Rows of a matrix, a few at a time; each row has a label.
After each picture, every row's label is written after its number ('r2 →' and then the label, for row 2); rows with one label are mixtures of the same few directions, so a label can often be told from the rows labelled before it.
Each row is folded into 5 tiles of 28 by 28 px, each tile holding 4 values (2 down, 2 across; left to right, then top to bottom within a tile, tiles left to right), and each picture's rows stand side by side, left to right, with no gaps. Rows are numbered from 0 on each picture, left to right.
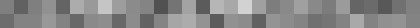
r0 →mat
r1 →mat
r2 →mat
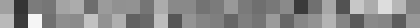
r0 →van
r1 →van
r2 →mat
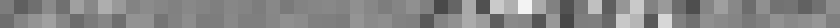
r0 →mat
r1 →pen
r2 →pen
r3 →mat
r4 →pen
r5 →mat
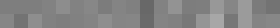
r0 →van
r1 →pen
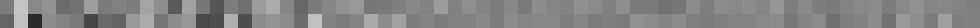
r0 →van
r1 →pen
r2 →van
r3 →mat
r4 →mat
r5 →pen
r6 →pen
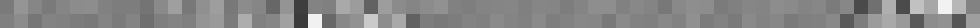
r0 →van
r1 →pen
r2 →van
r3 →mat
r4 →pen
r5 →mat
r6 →mat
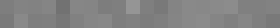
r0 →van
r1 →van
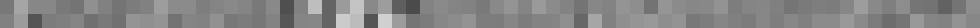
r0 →van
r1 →van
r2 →pen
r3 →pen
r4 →van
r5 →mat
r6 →mat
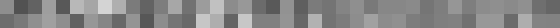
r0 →mat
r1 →pen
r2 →van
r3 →pen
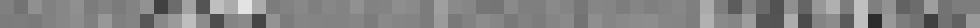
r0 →pen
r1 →mat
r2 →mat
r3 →van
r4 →van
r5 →pen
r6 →van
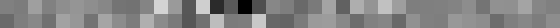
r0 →pen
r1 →mat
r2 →mat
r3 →mat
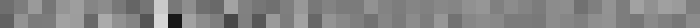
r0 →pen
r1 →van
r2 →van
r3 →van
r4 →mat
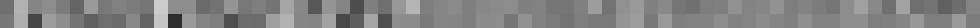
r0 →van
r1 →van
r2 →pen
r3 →pen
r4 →pen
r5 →pen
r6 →mat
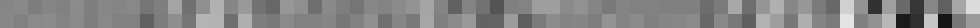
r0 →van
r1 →pen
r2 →pen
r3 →pen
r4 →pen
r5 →pen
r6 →pen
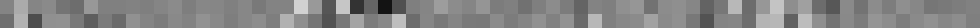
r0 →van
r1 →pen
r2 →mat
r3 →mat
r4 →van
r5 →pen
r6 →van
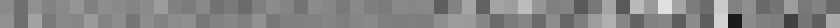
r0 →van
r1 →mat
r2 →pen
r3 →mat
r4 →mat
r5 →van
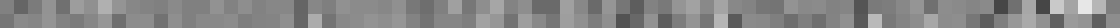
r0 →mat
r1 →van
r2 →van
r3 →pen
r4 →pen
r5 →van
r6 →van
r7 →mat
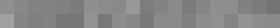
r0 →pen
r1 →pen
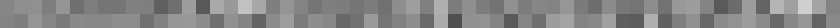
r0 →mat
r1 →mat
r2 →pen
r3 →van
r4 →pen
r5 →mat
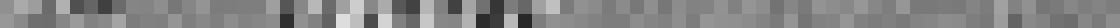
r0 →mat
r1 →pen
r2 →pen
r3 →pen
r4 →mat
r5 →pen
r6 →mat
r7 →van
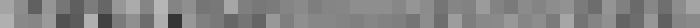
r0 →pen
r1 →van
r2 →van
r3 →van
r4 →pen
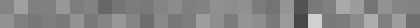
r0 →mat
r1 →pen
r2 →van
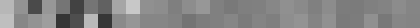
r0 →pen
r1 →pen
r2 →pen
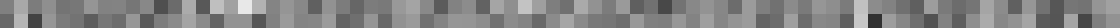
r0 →van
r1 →mat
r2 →pen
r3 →mat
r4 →mat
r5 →pen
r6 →van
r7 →pen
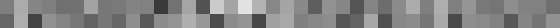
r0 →van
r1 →mat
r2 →pen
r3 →van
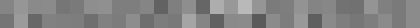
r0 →van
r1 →mat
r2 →van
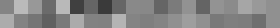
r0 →mat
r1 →mat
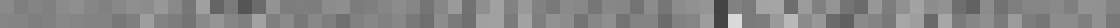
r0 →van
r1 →mat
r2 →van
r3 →pen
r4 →pen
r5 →van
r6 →pen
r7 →van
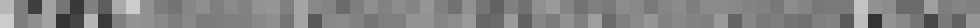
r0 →pen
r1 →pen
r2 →van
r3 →pen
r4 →van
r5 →van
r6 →van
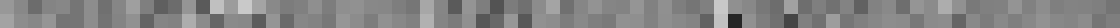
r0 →pen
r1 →mat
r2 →pen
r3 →pen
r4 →pen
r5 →van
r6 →mat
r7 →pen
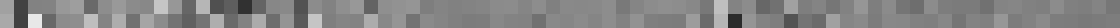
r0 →van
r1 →mat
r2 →van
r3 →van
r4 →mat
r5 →van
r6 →van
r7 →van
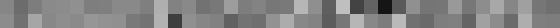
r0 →van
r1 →van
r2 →mat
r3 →pen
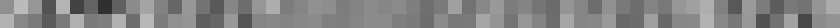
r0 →mat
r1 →pen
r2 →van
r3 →pen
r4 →pen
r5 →pen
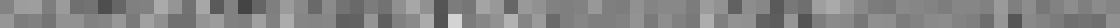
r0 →mat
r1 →mat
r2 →pen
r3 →van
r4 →pen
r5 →pen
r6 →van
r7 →van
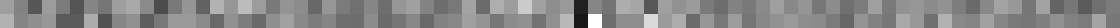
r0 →pen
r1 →mat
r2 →pen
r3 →mat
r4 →van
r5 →van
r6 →pen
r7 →mat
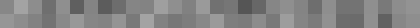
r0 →mat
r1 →mat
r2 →pen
